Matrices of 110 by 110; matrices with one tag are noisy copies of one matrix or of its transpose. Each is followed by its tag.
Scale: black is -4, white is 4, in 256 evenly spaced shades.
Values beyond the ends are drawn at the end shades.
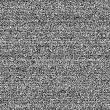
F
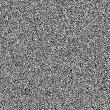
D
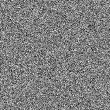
D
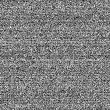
F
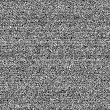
F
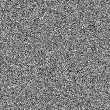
D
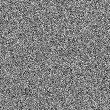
D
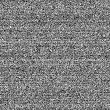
F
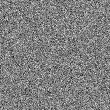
D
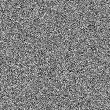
D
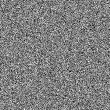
D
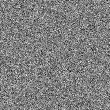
D
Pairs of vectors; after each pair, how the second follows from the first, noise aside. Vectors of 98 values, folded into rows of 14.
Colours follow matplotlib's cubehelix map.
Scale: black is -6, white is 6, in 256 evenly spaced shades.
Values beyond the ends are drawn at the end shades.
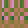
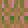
shrunk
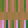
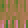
shrunk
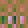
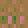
shrunk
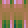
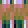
scaled up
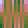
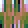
scaled up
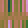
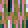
scaled up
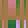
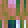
scaled up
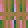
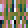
scaled up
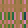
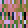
scaled up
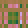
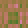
shrunk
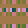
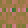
shrunk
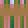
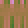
shrunk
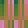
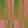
shrunk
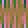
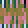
scaled up
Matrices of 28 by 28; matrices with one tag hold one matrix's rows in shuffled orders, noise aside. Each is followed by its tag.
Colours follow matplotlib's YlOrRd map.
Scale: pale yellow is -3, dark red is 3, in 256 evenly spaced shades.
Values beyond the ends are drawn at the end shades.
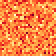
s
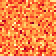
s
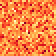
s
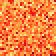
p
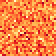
s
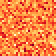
s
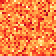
s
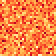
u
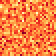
u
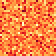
u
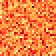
p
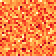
u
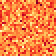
u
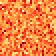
u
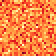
u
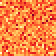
p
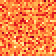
s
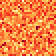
u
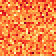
s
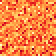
p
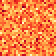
u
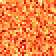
u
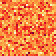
s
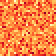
s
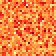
s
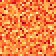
u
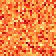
s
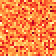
p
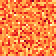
s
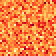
s
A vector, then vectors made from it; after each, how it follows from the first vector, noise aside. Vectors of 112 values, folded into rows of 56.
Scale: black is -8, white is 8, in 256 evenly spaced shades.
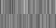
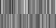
scaled up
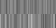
reversed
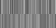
sign-scrambled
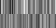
scaled up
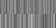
reversed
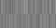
shrunk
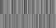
sign-scrambled
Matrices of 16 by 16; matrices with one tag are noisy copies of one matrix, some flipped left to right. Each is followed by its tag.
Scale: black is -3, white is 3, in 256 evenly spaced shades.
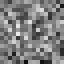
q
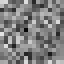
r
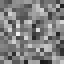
q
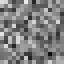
r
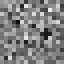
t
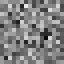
t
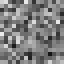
r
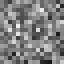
q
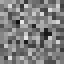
t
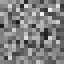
t
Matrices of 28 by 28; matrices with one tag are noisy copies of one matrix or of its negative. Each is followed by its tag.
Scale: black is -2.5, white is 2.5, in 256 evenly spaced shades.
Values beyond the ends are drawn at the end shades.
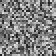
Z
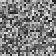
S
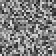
Z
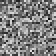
S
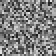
Z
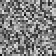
Z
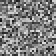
S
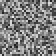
Z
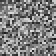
S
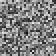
S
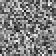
Z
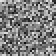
S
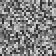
Z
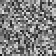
Z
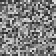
S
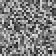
Z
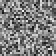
Z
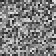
S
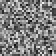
Z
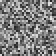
Z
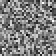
Z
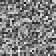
S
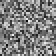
Z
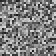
S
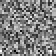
Z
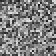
S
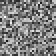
S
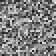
S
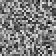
Z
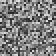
S
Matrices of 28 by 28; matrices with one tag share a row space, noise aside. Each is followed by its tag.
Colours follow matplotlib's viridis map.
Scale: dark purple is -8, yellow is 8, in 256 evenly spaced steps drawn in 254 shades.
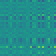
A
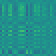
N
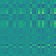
A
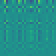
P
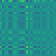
N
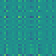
P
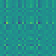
P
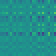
A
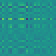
N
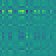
N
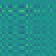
N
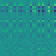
A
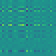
N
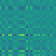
N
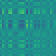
N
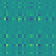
P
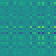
A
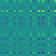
A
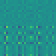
P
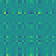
P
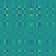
P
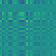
N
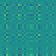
P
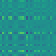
N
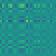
N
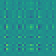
P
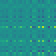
A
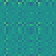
P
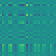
N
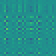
P
